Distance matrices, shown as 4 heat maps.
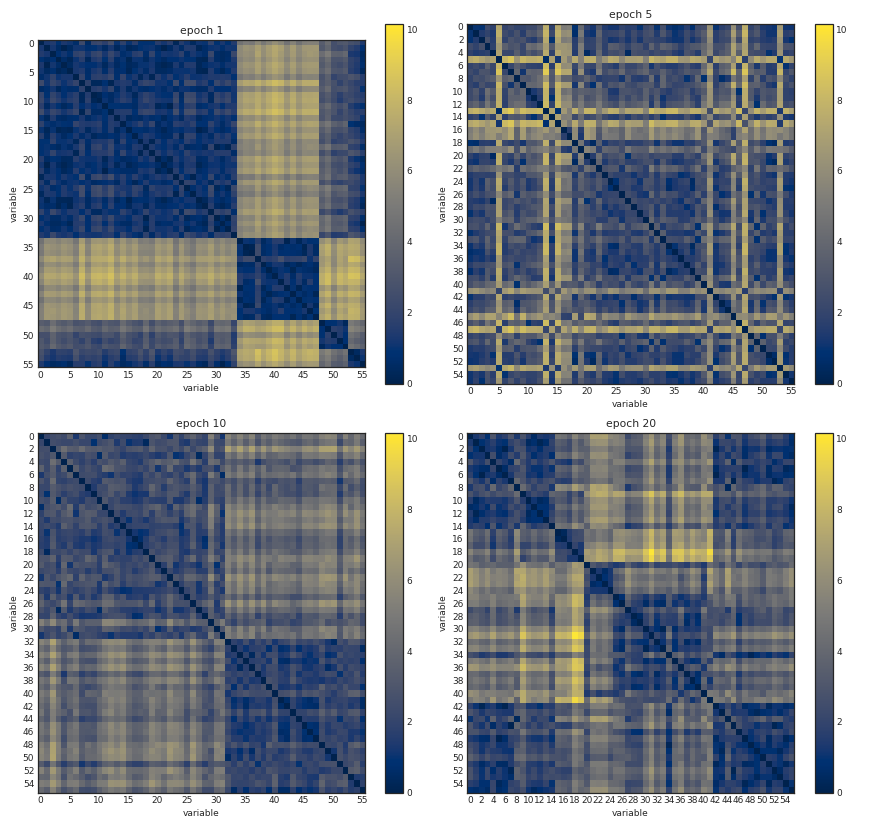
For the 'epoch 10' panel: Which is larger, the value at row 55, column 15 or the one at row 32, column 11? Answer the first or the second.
the second
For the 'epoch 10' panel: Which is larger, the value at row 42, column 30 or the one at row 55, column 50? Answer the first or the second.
the first
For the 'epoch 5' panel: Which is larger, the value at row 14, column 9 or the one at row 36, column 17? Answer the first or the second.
the second
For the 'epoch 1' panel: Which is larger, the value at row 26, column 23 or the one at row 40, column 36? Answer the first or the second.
the second
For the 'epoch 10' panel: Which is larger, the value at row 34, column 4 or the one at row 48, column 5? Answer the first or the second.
the second
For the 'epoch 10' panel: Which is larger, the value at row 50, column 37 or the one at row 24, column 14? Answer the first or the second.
the first
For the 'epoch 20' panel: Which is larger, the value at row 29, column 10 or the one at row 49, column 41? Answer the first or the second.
the second
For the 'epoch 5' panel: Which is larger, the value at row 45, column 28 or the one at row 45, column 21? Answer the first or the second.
the second
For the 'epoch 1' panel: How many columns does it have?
56
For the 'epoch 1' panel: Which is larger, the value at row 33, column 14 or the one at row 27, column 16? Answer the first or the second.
the first
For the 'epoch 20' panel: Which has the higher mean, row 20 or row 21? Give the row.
21
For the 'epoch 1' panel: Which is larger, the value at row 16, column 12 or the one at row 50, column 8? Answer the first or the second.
the second
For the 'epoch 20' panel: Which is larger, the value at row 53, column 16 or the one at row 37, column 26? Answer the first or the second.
the first
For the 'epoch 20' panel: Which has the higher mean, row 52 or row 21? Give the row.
21
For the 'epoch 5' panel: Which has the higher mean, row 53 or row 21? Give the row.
53
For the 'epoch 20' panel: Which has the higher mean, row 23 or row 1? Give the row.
23
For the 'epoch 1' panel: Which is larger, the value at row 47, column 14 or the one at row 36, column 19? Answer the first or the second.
the first
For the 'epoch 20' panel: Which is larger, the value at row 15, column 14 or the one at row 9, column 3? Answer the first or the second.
the first
